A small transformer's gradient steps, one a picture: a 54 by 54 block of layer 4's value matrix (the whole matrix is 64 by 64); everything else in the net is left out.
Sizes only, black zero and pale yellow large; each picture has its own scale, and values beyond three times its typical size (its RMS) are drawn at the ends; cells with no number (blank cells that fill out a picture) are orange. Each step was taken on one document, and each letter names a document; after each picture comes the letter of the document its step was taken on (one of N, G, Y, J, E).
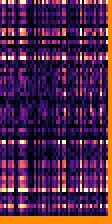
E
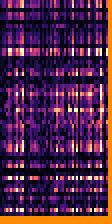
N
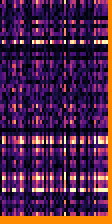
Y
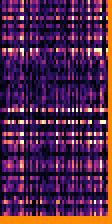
N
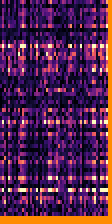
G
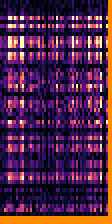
N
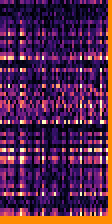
E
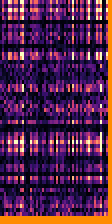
N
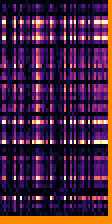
Y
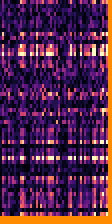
G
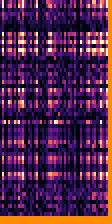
G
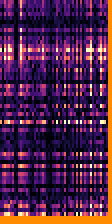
E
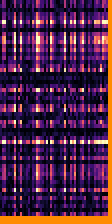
Y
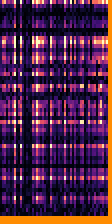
Y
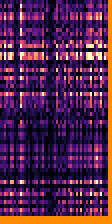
E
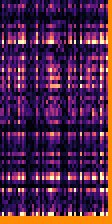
G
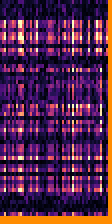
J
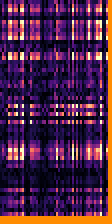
N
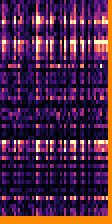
Y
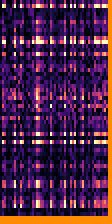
Y
